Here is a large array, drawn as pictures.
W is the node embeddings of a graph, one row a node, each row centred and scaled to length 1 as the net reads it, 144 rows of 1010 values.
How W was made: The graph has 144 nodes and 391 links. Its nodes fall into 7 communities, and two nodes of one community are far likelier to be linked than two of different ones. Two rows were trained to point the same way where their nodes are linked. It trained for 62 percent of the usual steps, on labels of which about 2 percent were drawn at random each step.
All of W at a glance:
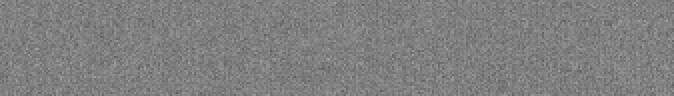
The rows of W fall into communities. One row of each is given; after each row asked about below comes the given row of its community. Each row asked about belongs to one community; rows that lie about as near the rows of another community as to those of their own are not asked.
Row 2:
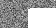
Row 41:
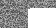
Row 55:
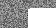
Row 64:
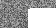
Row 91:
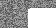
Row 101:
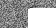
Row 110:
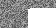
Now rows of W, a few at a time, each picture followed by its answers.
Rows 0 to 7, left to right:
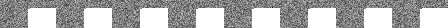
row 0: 91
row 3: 101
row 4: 41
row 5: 101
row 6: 55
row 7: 91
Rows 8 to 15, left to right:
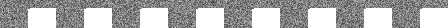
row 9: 91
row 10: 2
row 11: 55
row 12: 55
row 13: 64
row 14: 64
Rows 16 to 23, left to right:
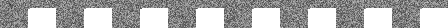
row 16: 55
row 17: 64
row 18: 101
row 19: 110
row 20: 91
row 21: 55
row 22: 64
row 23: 2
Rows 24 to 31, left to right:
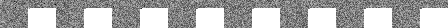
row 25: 91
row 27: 101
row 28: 2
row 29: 64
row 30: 41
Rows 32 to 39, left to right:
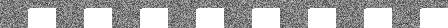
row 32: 110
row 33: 64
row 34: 110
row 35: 55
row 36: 64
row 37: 55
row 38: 64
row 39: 2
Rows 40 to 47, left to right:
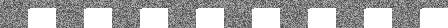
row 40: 101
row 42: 110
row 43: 2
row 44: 110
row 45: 41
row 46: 55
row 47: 101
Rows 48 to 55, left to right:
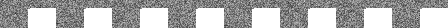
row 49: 110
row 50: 55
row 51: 91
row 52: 101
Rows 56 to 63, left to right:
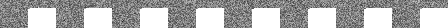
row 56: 110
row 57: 101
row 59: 64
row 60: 91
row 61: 41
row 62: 101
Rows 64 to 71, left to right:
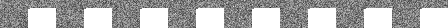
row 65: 101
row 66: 64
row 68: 41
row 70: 2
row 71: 91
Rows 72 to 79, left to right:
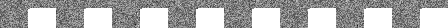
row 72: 41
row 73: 91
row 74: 55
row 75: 101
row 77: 110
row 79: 91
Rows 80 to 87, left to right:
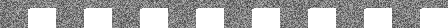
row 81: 110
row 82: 2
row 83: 2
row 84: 55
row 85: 101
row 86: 64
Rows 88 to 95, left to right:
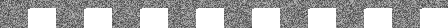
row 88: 91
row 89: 55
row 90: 55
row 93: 2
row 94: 2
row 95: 41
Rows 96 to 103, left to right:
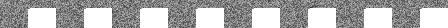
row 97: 2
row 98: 41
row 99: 110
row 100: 2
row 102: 110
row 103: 110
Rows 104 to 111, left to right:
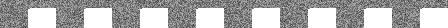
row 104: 64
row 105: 2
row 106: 55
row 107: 101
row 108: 64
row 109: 64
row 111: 91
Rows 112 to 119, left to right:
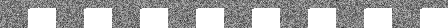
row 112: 64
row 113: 110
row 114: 64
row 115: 2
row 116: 110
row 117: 110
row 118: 41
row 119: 101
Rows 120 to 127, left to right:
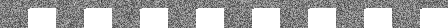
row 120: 110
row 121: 110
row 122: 110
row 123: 91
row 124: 64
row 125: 41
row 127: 101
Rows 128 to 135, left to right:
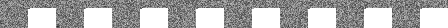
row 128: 110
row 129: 41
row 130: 101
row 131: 91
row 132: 110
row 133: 110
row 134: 101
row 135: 101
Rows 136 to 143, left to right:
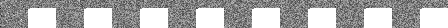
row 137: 91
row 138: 91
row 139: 101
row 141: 41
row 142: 101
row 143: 41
